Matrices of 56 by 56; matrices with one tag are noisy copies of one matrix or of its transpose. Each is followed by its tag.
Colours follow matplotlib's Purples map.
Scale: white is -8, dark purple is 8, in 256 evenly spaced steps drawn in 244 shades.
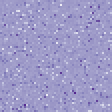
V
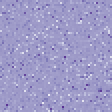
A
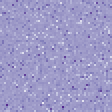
A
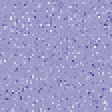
V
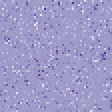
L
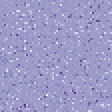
V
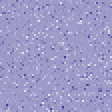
A
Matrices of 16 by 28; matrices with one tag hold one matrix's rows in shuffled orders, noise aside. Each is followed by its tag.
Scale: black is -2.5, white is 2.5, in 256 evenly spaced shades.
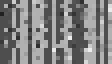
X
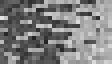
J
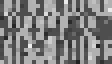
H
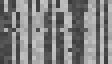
X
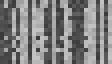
X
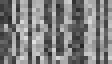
X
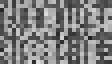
H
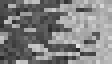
J
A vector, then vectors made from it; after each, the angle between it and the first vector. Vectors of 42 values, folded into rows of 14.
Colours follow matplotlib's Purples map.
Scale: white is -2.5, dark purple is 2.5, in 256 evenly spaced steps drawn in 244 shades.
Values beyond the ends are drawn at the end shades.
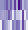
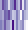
partly aligned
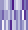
partly opposed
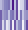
partly opposed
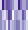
partly aligned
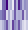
partly aligned
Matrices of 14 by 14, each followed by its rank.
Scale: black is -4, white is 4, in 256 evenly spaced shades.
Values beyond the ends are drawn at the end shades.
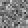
full rank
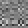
two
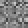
two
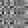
two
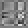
two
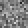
full rank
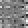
two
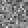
full rank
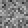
full rank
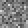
full rank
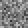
full rank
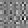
two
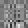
two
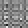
two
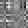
two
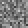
full rank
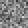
full rank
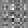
two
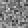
full rank
